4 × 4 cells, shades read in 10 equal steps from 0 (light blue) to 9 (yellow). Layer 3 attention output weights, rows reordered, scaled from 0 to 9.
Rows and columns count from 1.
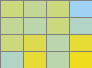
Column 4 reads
0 2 8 9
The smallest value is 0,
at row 1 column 4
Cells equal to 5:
4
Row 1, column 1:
5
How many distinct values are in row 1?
3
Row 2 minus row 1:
-1 -1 0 2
